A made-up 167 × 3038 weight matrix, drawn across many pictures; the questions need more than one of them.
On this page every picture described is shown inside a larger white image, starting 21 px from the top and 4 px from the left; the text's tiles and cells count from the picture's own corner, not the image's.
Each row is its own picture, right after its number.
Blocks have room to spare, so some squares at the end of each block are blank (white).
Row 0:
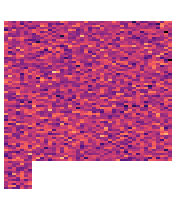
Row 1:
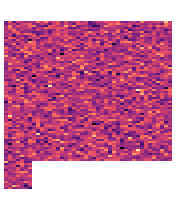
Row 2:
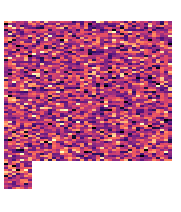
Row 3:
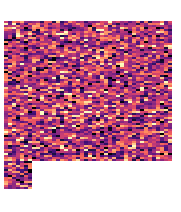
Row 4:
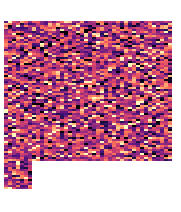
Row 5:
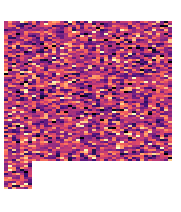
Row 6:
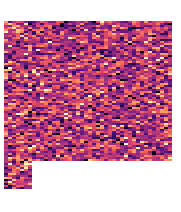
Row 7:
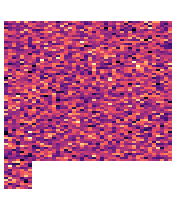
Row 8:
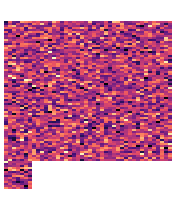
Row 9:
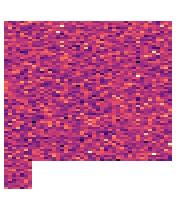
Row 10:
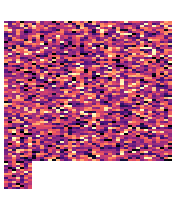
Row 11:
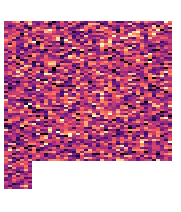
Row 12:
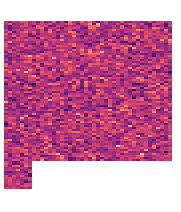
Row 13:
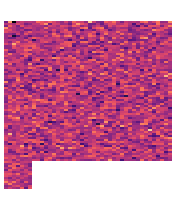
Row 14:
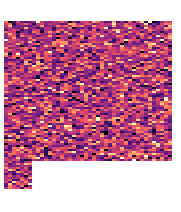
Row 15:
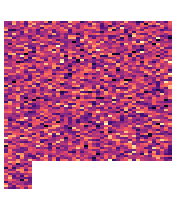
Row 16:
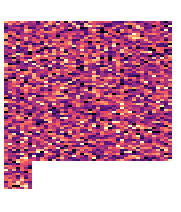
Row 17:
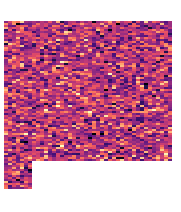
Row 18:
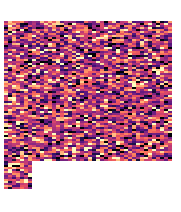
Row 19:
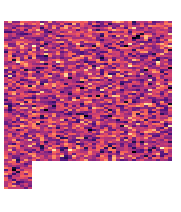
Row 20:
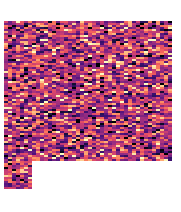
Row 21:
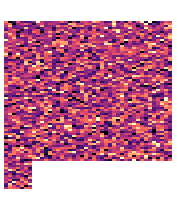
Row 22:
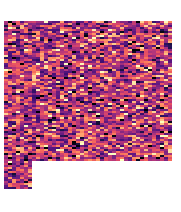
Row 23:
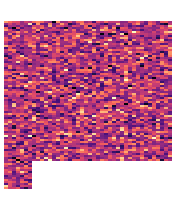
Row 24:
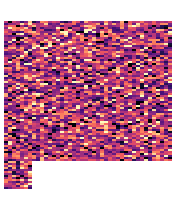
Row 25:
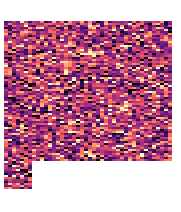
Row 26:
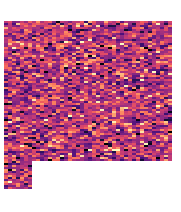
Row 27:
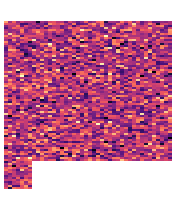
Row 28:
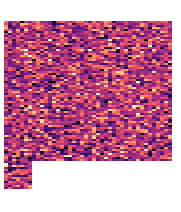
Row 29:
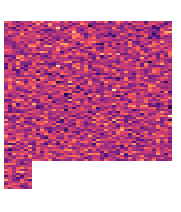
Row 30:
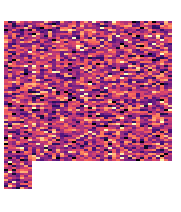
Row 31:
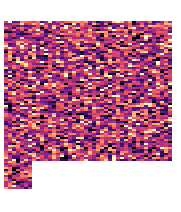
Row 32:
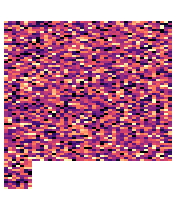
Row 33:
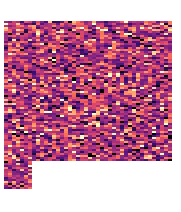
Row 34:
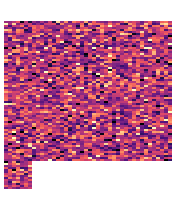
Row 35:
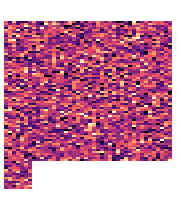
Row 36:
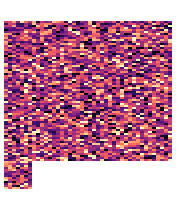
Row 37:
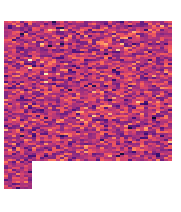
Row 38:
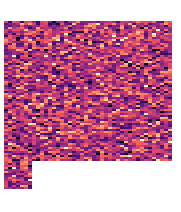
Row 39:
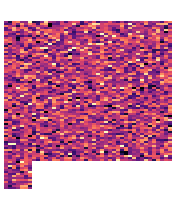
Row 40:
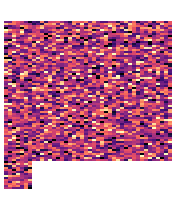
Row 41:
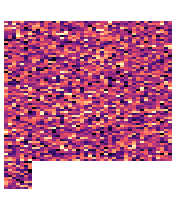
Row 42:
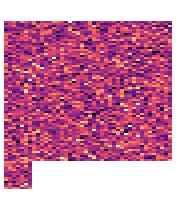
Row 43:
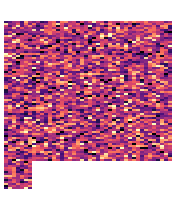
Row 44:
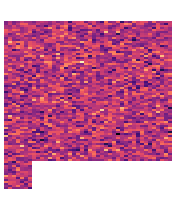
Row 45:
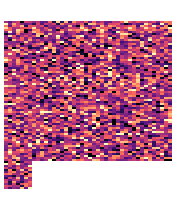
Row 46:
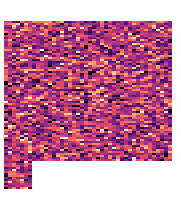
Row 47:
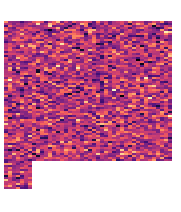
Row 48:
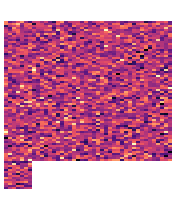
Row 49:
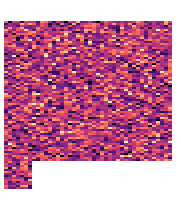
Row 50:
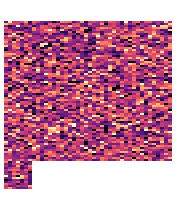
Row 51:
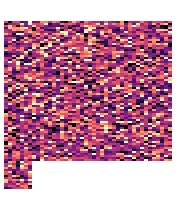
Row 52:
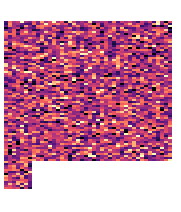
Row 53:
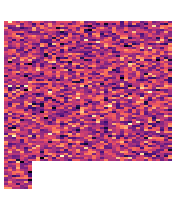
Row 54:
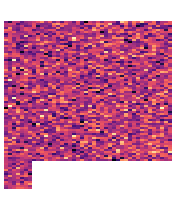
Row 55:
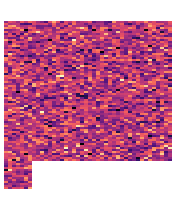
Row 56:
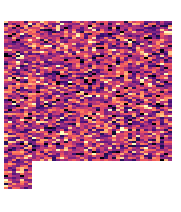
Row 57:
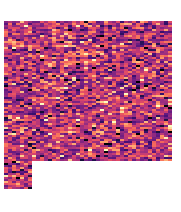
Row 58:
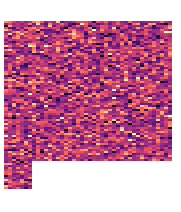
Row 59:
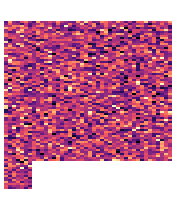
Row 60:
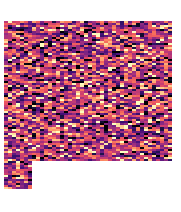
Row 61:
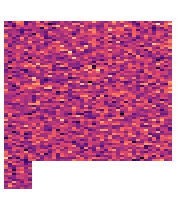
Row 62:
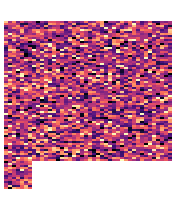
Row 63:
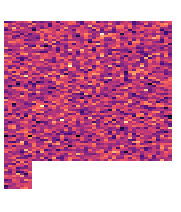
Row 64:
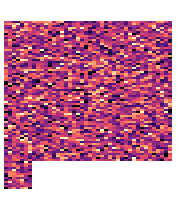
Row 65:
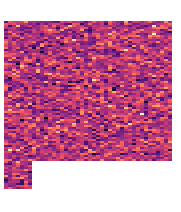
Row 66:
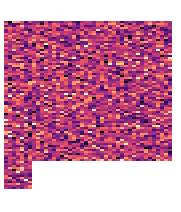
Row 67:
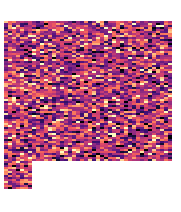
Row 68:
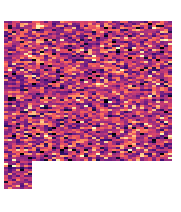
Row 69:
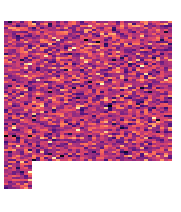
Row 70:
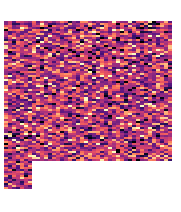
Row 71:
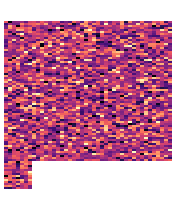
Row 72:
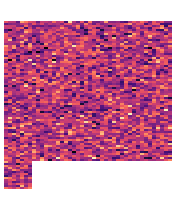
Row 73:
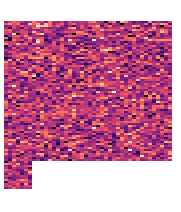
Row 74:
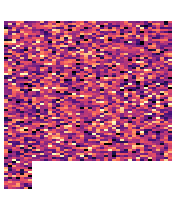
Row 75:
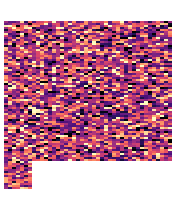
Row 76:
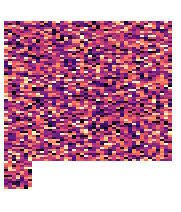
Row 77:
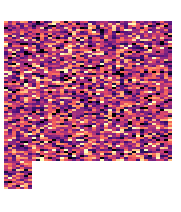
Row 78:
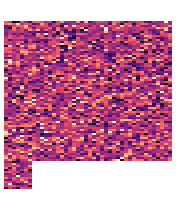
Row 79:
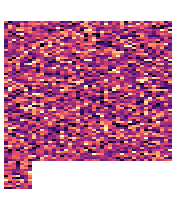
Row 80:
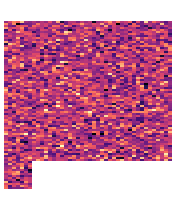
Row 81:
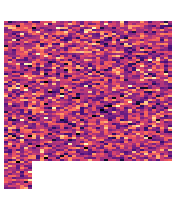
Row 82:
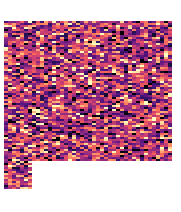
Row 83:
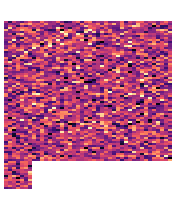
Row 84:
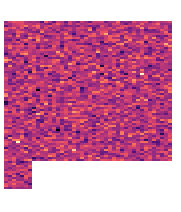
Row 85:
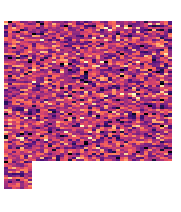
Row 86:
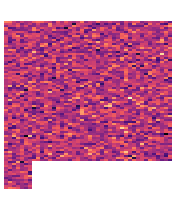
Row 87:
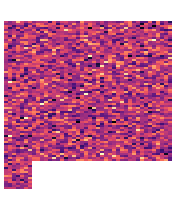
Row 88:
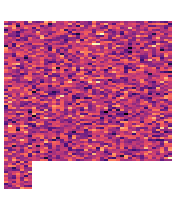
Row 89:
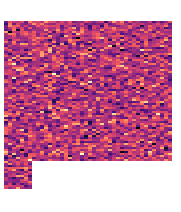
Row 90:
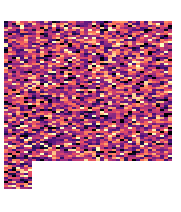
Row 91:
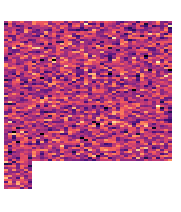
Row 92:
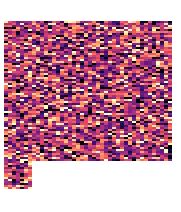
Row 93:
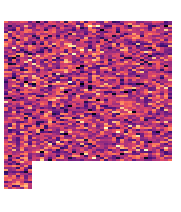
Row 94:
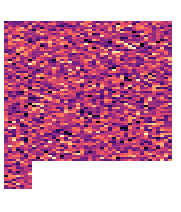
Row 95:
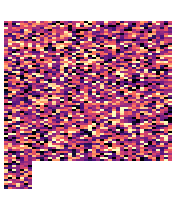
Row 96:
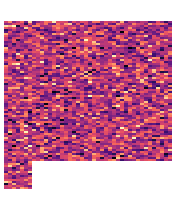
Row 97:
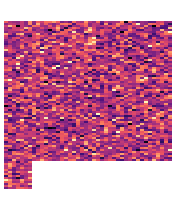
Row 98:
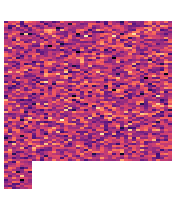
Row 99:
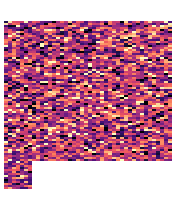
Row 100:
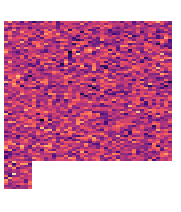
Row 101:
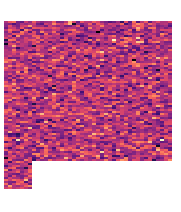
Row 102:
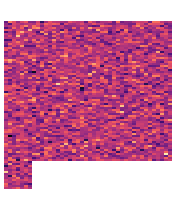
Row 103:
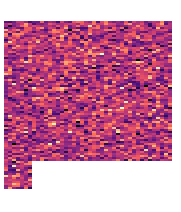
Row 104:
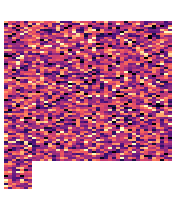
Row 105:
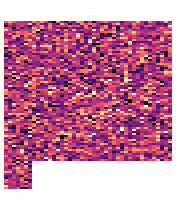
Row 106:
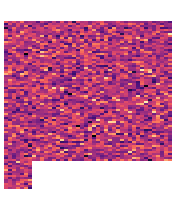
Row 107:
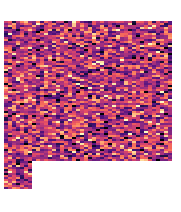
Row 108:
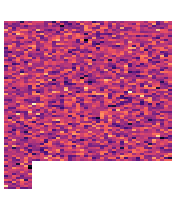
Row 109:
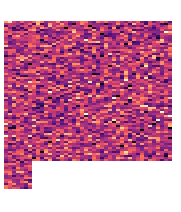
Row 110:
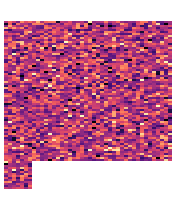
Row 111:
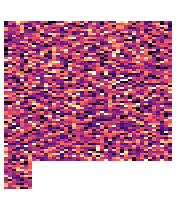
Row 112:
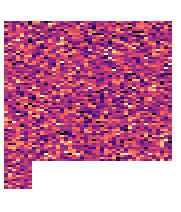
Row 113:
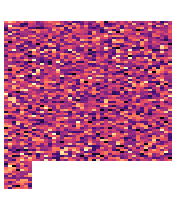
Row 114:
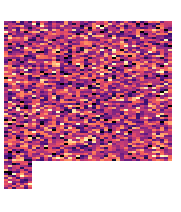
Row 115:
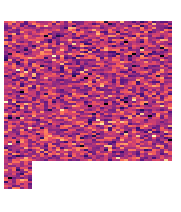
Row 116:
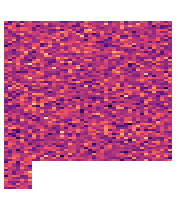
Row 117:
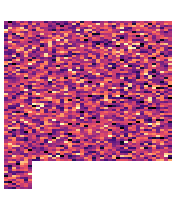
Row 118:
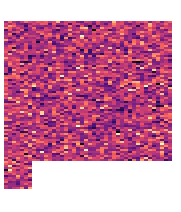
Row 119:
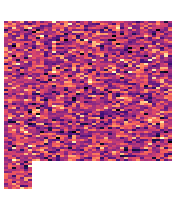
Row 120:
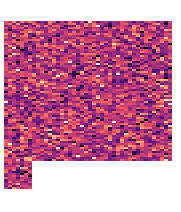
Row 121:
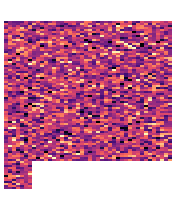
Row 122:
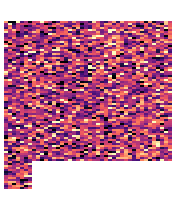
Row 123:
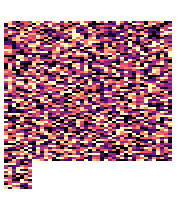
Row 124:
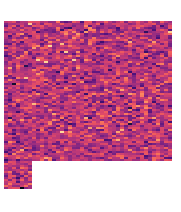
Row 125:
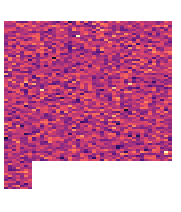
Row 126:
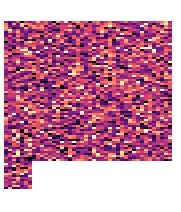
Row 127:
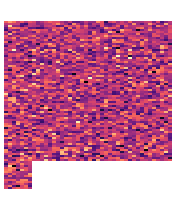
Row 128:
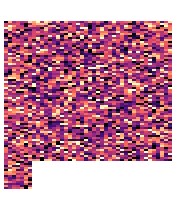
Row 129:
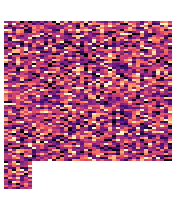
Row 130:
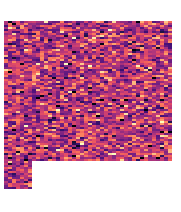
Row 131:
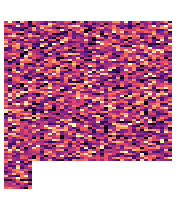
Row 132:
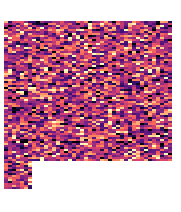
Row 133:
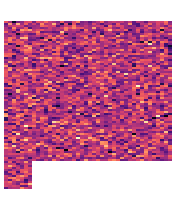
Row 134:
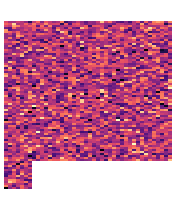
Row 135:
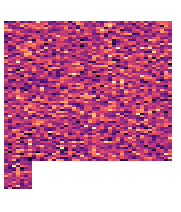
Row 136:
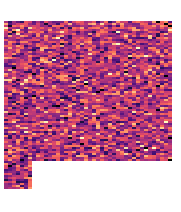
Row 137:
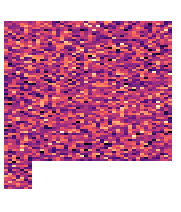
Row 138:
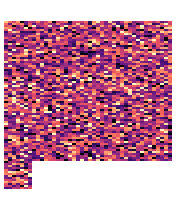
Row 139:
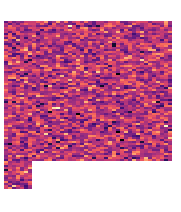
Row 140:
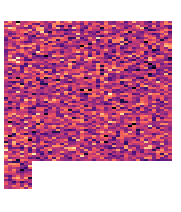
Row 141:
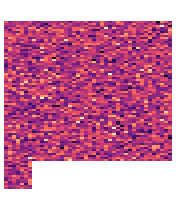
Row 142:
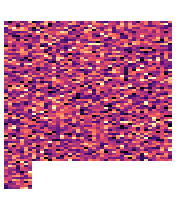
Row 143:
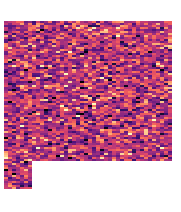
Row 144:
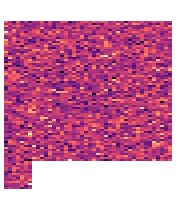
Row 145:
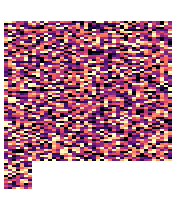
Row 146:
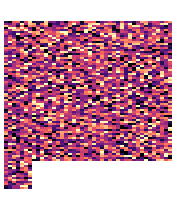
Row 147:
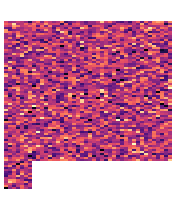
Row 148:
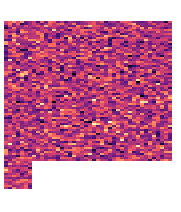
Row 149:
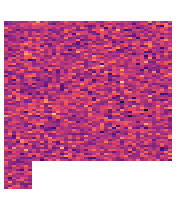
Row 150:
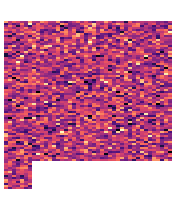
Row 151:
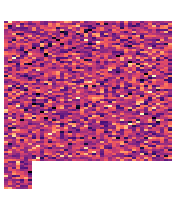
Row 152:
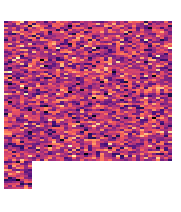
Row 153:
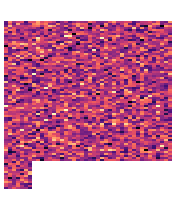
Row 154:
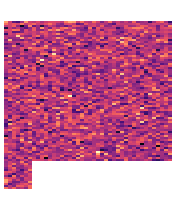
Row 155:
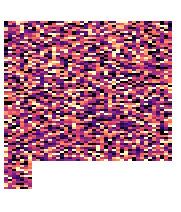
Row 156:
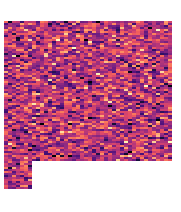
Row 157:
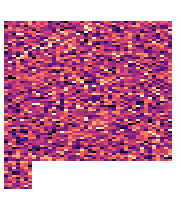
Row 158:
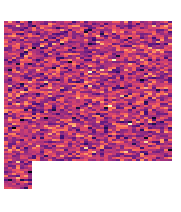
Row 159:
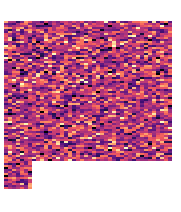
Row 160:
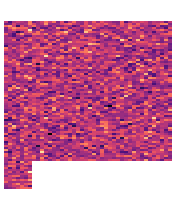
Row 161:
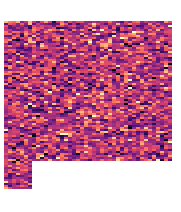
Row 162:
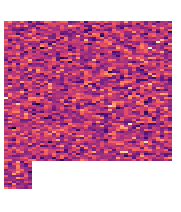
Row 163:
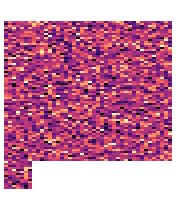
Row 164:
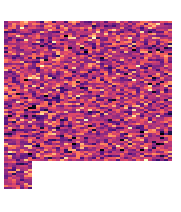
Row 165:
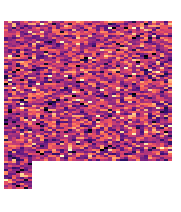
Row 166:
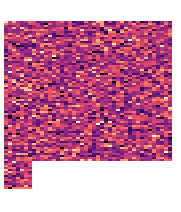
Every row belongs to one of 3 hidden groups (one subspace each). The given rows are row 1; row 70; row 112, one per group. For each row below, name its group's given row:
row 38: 112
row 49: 112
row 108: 112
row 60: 112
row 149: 1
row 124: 112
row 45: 1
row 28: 1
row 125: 1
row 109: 112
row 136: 1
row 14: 70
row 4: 112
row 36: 1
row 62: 1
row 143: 70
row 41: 70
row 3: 70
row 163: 1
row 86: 112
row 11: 112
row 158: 112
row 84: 70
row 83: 112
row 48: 70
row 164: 70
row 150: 112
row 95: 1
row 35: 70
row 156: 112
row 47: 112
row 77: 1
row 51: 112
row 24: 112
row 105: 112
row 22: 70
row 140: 70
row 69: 112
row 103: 1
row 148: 1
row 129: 1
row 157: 112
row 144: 70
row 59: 70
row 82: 112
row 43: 112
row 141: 1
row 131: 112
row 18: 1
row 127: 1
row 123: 112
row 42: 1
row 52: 1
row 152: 70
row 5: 1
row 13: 1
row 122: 70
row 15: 70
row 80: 70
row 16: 1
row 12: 1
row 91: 1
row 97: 112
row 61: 70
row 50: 112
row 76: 1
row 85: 70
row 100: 70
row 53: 112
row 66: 70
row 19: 70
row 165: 70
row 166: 1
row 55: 1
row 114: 70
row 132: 1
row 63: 112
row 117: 112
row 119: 112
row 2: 1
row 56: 112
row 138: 1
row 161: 112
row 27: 1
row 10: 1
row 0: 70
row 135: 1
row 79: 112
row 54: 70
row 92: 70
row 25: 1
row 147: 70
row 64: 70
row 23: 112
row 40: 1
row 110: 1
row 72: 1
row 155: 70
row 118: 1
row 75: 112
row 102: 70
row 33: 1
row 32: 1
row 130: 70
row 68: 1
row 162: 112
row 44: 1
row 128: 1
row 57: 1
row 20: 70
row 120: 1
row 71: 112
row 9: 70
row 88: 112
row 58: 112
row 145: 1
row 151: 112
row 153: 1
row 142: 112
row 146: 112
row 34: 1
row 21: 70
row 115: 1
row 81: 112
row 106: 1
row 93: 1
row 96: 112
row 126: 1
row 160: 112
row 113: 1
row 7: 70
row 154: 70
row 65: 112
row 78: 70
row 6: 70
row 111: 70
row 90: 70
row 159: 1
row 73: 1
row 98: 112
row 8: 1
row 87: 70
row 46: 70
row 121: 112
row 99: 112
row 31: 70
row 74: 1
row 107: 70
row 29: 112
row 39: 112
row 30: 70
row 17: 70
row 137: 1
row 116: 112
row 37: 112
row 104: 112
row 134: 70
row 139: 1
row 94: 112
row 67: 1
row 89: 1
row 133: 70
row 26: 1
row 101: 70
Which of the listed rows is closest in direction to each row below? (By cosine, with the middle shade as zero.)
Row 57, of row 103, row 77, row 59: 103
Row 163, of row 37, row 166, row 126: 166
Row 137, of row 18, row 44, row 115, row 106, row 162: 44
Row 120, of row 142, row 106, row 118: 106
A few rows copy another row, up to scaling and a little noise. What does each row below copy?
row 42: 36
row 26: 95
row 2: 145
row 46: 64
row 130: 22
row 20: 87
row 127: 113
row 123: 29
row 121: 94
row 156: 49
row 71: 79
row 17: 80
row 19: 31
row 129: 34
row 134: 147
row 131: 158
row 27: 62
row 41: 3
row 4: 151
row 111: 155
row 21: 14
